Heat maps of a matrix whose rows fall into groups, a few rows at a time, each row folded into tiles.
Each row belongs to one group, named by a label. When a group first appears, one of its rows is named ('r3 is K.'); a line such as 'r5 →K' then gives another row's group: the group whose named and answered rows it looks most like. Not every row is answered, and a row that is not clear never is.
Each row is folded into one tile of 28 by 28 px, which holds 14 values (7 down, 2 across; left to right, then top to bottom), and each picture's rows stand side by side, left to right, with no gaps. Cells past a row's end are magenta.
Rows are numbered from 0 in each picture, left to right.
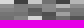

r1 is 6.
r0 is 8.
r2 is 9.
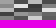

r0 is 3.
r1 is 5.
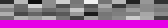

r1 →9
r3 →6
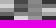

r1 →5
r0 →8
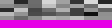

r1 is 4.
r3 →3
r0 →5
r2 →3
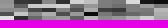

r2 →9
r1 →9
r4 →4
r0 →5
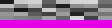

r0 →9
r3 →8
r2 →4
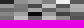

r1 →3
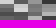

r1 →5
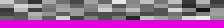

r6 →8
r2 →5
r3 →6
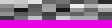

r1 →6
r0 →4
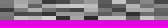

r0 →4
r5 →3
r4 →6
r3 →8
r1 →3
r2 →9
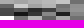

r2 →6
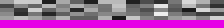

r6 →4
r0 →4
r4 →8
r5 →5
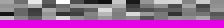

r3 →5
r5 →4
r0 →3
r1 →8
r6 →6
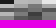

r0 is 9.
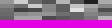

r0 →4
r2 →6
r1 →5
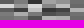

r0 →9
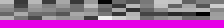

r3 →8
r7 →3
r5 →4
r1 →8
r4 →3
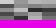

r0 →6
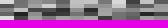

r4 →8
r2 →4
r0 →6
